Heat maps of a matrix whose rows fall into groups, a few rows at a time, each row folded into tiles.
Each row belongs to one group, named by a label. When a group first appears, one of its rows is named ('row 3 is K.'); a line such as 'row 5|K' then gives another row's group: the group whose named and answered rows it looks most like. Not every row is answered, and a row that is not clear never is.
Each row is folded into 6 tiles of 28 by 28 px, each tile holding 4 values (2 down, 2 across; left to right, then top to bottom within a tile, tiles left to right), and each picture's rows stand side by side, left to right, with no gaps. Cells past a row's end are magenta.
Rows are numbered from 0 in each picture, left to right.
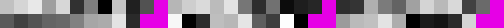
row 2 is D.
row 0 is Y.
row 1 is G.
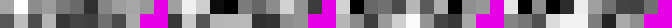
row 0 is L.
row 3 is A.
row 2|A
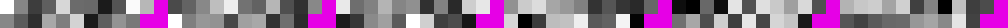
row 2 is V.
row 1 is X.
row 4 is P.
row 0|V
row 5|Y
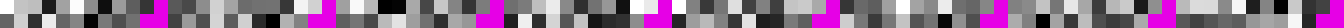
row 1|V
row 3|V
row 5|X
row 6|X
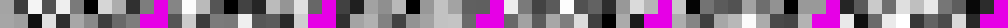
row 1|L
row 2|P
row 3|V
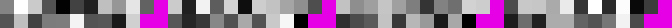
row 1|P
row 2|V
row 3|Y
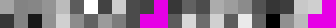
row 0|Y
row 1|V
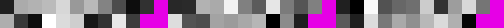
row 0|G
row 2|P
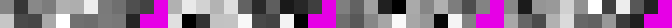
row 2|A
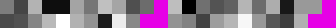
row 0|A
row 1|A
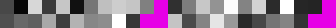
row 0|P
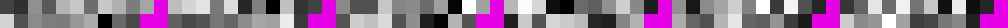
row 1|Y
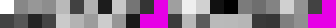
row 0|Y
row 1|L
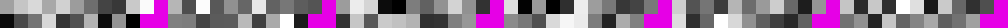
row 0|V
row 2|L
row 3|A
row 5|X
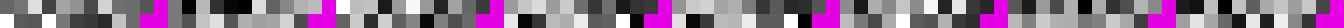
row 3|G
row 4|G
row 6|P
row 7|P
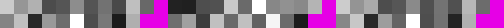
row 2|L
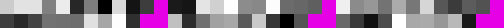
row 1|X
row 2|Y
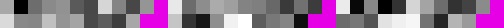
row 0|X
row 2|A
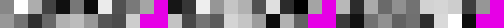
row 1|X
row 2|P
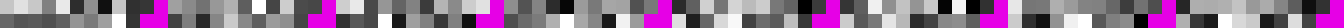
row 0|Y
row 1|Y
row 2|V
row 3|A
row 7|G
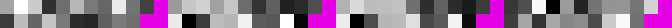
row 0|L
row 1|G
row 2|G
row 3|P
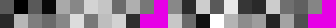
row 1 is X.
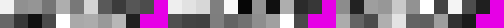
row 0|Y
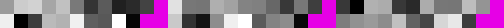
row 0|G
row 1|G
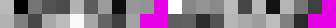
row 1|Y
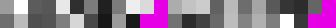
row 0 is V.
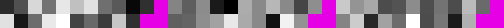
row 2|L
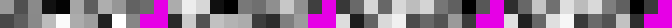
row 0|A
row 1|L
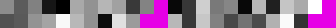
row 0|A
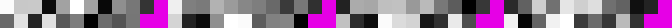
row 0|L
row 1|G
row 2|G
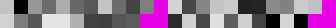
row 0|X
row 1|V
